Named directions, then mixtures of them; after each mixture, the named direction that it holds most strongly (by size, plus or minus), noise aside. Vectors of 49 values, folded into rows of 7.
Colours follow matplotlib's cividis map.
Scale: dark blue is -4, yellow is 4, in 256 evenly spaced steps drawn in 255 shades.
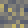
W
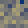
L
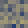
W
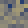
L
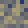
L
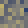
W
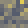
L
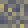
W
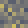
W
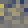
L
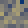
L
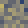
W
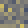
W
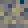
L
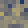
L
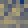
L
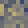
W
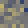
W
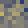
L
